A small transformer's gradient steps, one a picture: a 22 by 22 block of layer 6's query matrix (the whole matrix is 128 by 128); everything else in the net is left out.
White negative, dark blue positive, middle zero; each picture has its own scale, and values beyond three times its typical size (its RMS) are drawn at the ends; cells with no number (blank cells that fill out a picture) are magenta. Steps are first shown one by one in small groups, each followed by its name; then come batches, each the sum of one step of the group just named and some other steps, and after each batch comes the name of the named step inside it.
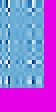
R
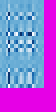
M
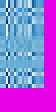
M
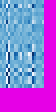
R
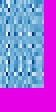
R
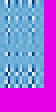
M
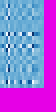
M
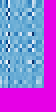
R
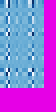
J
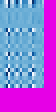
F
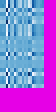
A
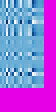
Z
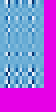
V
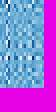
A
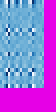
F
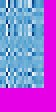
A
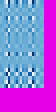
V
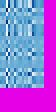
A
